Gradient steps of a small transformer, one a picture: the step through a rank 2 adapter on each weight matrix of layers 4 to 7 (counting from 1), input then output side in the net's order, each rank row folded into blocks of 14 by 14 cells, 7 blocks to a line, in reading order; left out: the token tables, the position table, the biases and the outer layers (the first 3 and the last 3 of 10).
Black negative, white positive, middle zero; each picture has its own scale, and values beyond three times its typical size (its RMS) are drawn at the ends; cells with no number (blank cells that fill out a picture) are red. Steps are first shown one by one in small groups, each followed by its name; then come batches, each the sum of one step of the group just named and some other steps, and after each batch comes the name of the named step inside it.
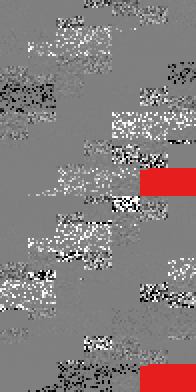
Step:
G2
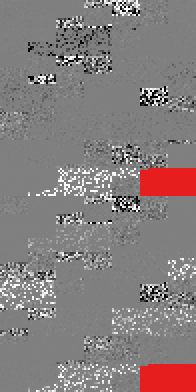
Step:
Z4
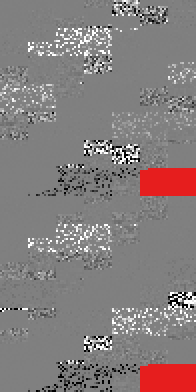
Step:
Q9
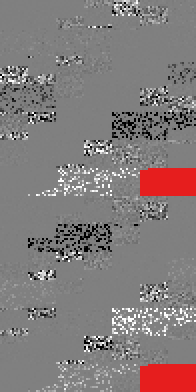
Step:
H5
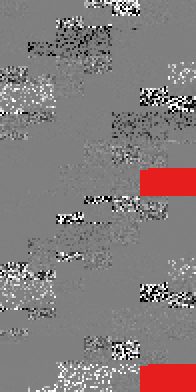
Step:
G2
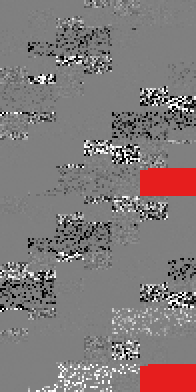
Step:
H5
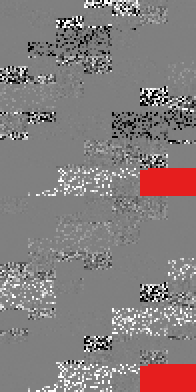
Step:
Z4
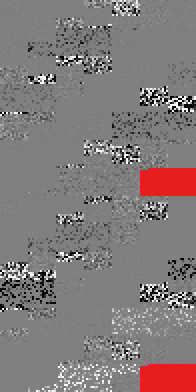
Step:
Z4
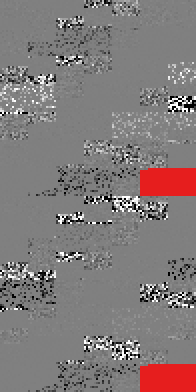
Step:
G2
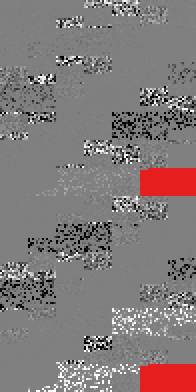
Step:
H5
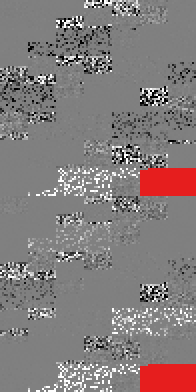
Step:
Z4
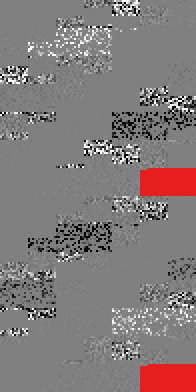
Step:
H5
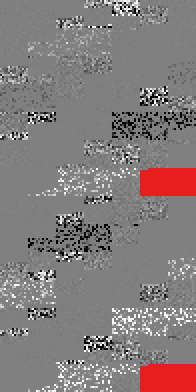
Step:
H5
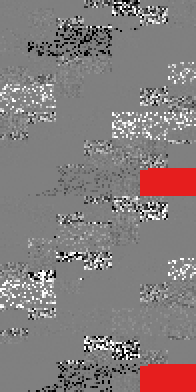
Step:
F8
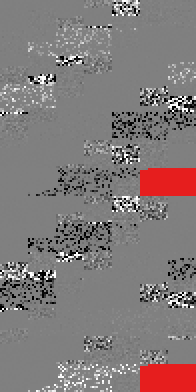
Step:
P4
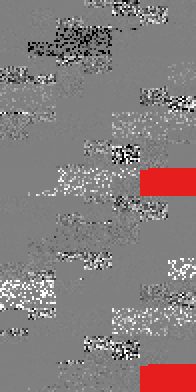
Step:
F8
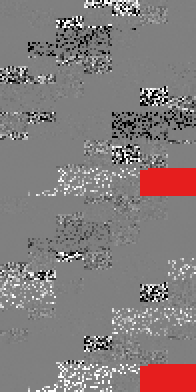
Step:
P4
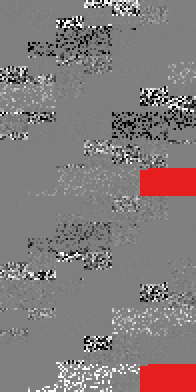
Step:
P4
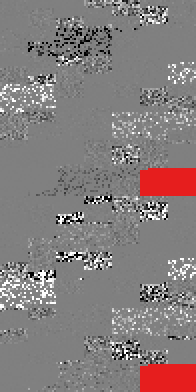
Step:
F8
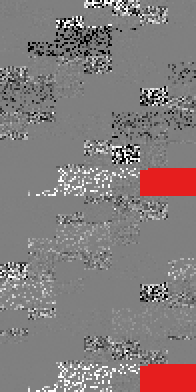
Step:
F8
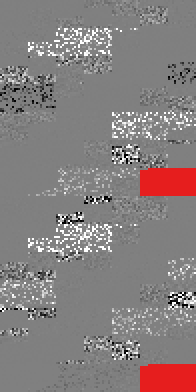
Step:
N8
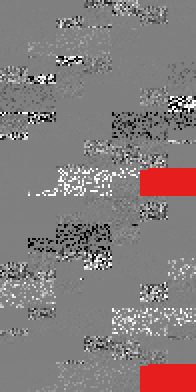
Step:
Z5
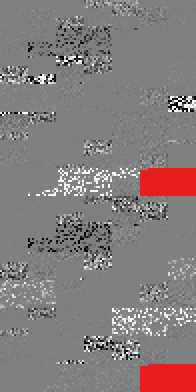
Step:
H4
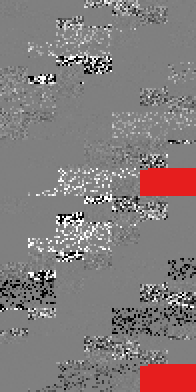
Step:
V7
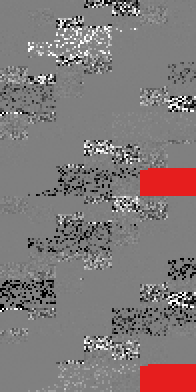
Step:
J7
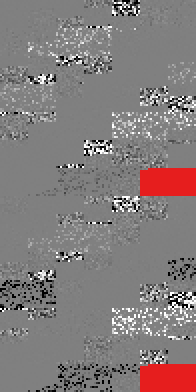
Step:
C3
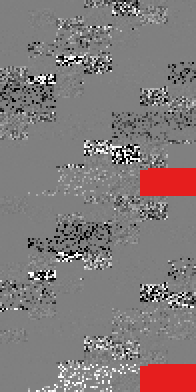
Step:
J7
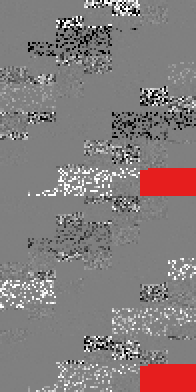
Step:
H4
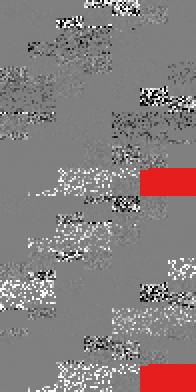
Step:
N8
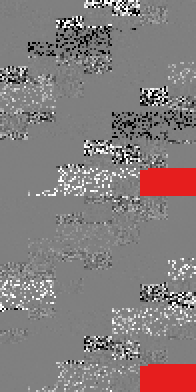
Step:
C3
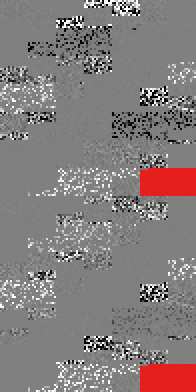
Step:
V7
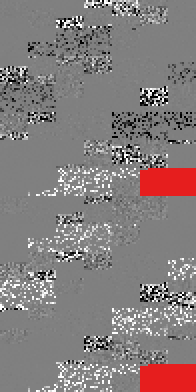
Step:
N8
